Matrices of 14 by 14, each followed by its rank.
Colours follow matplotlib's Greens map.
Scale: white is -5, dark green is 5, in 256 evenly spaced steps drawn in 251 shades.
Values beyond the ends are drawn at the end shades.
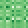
one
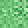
three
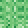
two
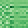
two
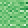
three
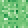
three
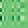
one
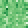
three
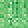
three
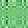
one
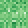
three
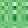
one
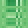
one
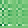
one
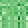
two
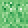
three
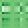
one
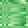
two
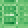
two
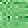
two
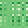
one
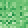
three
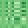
one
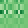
one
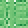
two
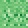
two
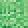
three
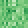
three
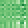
two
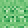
two
